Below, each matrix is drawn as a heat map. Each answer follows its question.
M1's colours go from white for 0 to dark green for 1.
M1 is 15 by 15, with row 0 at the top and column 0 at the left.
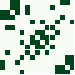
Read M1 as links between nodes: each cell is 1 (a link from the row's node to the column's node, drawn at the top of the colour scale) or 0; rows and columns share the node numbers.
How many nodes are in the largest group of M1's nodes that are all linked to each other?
3
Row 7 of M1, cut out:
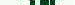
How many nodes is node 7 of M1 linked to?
4
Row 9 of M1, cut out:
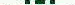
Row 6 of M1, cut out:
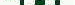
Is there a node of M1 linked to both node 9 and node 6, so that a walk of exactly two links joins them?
yes
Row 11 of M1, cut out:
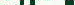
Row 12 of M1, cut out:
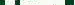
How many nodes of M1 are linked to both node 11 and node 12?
2
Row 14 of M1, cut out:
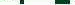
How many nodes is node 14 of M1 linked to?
4
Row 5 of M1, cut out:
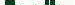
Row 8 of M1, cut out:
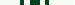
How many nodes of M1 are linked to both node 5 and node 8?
1
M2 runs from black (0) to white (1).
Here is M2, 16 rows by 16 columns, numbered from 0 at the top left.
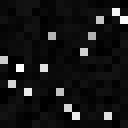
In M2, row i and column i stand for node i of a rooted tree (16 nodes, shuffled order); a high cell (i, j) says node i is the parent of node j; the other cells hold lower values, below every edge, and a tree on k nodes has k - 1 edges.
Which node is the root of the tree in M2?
4
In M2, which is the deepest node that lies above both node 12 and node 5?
8
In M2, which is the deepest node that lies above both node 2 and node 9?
14
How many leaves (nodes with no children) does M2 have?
6
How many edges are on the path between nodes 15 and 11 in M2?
9
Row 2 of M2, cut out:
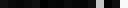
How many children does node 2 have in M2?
2
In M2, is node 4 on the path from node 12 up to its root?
yes
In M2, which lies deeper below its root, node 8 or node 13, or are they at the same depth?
node 8
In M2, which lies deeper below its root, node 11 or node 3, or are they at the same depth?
node 3
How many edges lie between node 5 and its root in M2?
7
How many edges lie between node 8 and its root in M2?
6
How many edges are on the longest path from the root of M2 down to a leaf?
8
